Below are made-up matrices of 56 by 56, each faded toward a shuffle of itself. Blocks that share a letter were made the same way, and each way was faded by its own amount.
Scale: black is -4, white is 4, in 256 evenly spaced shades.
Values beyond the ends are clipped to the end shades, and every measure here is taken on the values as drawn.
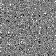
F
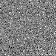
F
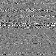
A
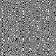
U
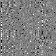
U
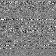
A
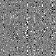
U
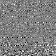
A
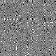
U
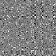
U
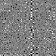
U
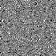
F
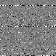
A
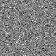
F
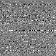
A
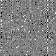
U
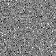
F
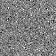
F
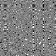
U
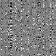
U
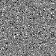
F
